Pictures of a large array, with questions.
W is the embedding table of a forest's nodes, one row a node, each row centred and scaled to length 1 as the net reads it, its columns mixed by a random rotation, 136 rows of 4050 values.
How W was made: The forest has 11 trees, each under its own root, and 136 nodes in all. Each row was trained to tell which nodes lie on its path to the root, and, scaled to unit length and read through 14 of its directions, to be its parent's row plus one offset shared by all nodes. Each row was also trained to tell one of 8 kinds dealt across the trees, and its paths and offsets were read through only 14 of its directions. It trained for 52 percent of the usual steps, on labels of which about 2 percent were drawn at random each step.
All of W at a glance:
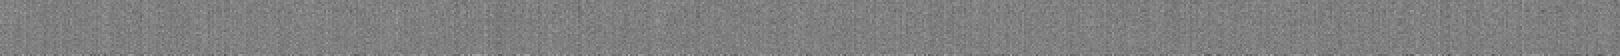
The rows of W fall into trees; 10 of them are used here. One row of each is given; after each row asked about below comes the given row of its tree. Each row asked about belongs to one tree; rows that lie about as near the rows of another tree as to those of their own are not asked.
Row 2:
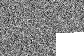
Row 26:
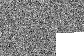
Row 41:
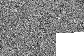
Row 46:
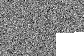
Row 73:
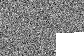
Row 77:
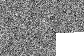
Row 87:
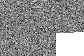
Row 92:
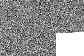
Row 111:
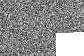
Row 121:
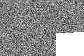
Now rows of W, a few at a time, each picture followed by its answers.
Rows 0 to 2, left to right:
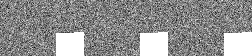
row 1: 77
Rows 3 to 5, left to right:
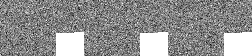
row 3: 73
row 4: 111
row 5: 92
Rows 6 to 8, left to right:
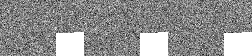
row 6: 92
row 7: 73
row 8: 121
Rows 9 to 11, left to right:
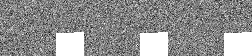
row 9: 73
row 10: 46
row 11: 87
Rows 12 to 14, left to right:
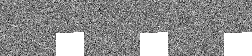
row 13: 87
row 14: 41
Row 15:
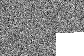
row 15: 2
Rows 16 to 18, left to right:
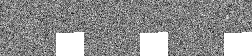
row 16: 41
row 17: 111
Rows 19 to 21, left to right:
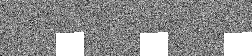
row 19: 2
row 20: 41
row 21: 2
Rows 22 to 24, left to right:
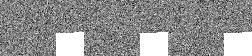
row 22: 46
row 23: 92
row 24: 92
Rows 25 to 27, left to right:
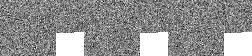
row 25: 73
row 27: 26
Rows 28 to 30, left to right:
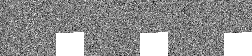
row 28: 2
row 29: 92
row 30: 87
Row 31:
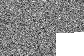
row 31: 2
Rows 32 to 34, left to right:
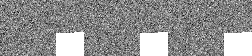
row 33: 111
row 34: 2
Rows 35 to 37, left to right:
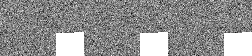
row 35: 73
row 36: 41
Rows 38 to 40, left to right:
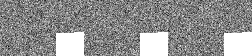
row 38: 77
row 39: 77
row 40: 111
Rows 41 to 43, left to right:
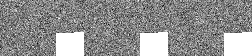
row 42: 2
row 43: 41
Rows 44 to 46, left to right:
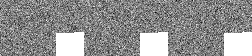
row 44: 73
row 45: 77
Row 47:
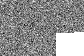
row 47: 87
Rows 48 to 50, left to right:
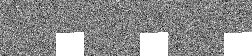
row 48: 26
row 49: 87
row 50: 77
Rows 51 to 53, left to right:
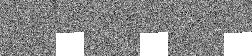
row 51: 26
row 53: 2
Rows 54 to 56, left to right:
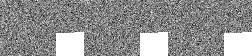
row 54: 77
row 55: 77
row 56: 87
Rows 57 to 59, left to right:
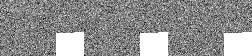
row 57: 73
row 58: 111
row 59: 26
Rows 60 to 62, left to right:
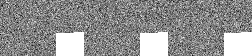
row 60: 41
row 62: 87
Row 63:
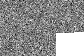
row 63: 77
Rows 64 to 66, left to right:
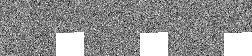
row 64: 92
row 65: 121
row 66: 41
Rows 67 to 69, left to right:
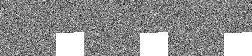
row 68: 92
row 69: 2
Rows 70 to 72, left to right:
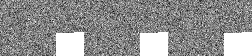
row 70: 41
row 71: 111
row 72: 111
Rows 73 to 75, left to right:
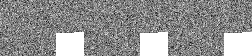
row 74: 73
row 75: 73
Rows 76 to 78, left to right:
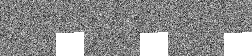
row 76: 2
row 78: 92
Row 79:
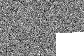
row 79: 92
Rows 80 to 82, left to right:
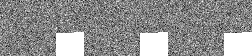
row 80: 26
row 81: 87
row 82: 87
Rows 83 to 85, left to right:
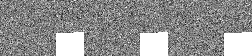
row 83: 87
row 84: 2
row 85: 41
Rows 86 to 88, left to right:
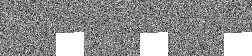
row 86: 111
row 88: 41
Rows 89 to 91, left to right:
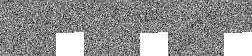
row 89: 46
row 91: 73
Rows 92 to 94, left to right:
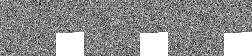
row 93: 41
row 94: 26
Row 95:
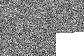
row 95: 46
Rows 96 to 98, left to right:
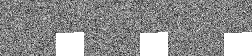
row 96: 111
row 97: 92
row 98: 2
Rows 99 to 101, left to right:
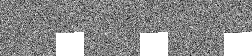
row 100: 73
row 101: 26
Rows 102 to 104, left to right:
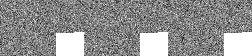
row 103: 111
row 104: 111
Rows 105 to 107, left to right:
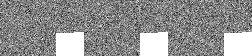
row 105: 111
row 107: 2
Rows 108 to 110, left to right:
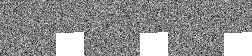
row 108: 87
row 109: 73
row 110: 46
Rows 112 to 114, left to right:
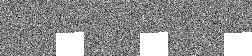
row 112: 111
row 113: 2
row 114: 41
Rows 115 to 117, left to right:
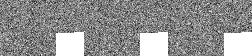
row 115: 92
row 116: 87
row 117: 41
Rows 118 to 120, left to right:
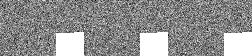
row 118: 2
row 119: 46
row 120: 46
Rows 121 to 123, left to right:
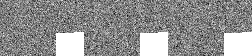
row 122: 73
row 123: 92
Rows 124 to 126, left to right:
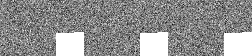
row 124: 87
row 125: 41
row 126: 92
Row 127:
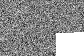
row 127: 73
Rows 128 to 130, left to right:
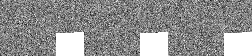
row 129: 73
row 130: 92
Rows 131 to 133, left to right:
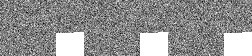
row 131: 111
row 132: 87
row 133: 92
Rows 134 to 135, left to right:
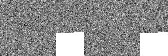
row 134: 87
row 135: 41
